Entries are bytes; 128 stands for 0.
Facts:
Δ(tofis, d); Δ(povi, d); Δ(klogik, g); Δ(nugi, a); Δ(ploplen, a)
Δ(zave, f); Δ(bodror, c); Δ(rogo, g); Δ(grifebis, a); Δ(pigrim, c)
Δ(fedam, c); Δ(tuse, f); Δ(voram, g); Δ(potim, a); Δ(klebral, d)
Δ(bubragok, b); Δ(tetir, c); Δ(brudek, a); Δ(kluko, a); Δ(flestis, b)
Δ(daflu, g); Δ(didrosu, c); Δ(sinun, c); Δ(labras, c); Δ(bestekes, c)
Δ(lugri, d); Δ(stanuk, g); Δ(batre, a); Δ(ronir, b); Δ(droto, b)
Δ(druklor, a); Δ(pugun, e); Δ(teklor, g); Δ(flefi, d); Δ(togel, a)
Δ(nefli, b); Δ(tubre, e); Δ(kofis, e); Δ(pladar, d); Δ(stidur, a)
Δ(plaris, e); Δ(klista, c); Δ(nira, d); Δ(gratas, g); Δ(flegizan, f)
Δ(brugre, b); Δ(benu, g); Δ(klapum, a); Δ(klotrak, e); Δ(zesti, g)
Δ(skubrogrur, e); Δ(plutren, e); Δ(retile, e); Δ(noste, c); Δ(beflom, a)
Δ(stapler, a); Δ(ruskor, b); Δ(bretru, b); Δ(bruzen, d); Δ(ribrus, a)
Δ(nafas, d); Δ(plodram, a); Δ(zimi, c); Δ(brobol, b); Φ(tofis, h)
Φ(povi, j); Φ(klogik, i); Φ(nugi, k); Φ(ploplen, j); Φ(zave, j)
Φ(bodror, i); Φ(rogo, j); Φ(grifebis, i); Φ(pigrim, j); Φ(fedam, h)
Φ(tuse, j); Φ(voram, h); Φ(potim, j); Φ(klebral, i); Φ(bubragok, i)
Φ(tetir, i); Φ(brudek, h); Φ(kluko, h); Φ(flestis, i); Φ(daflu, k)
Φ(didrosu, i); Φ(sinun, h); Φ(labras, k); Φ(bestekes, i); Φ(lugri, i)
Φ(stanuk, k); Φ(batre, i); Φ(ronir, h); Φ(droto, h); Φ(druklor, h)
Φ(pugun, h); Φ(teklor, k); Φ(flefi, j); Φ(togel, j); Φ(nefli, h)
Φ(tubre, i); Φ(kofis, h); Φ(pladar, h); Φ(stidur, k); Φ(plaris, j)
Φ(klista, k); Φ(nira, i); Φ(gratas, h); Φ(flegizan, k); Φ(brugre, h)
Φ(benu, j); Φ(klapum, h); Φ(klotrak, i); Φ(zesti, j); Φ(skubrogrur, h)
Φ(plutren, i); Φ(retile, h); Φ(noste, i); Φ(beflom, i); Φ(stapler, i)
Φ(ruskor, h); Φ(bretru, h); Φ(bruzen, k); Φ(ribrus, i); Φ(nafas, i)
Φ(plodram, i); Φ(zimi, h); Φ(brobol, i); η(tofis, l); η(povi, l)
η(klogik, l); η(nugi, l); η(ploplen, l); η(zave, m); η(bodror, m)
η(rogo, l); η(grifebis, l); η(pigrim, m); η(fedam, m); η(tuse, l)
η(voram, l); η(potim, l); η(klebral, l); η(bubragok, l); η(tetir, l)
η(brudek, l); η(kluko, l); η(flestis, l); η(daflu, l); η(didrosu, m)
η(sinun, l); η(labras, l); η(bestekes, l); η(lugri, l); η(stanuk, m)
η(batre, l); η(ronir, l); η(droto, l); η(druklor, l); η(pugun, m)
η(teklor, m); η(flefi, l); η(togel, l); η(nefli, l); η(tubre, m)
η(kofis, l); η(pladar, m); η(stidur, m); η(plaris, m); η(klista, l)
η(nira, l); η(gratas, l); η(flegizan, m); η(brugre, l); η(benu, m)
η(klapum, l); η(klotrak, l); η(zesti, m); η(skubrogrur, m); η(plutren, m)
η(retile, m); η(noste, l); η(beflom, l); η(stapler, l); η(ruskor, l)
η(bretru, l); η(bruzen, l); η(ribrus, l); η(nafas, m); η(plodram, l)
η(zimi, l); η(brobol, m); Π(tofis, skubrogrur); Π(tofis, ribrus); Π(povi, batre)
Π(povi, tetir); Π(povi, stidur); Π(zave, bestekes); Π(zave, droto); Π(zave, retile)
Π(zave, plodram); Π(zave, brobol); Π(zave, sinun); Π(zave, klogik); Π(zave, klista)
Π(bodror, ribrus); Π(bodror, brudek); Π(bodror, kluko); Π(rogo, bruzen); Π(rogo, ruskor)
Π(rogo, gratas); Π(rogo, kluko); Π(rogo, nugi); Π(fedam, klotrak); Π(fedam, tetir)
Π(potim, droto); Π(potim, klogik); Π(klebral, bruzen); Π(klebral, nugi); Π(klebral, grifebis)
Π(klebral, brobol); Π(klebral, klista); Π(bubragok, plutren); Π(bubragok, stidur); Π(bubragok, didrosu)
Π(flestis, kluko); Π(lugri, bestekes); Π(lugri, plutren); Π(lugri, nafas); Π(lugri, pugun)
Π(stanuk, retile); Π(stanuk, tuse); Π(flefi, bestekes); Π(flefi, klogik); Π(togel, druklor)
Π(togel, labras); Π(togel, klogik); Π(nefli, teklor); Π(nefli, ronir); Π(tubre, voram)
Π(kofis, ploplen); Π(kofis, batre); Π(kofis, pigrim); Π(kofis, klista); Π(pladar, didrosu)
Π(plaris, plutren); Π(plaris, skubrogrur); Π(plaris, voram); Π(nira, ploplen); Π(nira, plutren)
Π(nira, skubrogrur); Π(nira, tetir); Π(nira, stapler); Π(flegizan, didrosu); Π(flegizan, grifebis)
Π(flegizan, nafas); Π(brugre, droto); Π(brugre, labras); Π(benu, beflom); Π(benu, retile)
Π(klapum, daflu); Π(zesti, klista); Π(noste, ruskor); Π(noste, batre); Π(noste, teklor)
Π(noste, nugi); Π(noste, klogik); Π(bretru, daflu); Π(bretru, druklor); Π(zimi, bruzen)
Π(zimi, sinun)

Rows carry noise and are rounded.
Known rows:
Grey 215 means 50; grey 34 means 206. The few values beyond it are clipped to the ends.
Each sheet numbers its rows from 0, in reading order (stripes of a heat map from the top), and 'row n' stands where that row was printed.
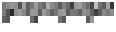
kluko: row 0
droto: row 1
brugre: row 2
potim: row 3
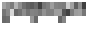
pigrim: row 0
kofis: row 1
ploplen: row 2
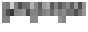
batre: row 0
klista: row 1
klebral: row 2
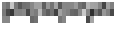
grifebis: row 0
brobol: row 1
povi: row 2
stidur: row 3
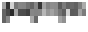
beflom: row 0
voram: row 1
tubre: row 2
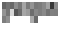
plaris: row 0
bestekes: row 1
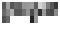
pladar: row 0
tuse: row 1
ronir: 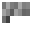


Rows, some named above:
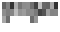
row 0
voram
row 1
togel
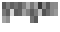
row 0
tubre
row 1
fedam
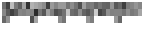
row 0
potim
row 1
stidur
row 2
didrosu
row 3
bodror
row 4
kofis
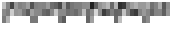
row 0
teklor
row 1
povi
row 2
tofis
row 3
benu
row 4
stanuk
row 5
bruzen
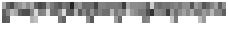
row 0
retile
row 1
daflu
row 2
bretru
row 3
zimi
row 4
gratas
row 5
plodram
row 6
klotrak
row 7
klogik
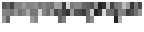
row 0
kofis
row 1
plutren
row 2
beflom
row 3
klapum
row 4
zave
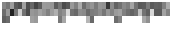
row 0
druklor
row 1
rogo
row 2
zesti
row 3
tetir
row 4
flefi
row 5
tubre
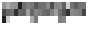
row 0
flegizan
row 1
noste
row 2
plodram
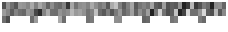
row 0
nefli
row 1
nugi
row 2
voram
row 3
nafas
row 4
labras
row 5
druklor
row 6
klapum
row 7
bretru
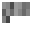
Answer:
sinun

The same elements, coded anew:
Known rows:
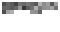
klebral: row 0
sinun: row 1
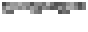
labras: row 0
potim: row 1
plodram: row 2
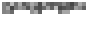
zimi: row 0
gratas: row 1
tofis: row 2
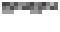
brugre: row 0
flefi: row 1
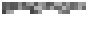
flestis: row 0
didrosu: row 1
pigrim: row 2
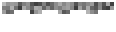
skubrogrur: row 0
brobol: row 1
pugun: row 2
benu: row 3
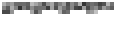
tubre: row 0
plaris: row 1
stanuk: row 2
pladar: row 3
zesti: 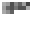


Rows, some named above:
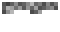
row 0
brobol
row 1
bodror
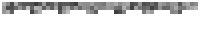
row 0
gratas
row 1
brobol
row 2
nafas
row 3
ploplen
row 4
plutren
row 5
nefli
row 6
nugi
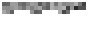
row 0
druklor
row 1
stidur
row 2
zave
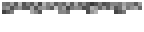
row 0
noste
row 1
daflu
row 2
zimi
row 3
brobol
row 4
tetir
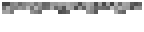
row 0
droto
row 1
pigrim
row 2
klotrak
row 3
teklor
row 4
retile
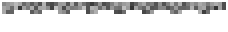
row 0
tuse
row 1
klogik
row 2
voram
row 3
brobol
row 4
plutren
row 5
bodror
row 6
fedam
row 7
flegizan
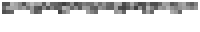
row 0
bestekes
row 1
kofis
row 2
brobol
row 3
klapum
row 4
rogo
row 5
bruzen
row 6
druklor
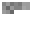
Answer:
ploplen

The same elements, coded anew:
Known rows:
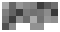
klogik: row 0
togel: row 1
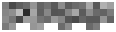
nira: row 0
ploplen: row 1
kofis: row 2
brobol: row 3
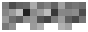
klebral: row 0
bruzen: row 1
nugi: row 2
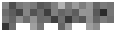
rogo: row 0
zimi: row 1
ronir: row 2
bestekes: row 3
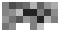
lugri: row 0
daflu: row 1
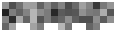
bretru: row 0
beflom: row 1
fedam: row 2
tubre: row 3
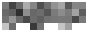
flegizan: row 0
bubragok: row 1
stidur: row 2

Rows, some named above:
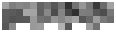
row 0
voram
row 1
ploplen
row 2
zave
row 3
bodror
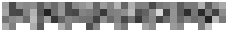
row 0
pigrim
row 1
tuse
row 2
didrosu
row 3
klogik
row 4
retile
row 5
pladar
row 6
bestekes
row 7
daflu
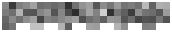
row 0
plaris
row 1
druklor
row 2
zave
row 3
nafas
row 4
sinun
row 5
teklor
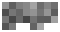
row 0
nefli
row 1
klotrak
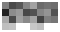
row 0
klapum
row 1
druklor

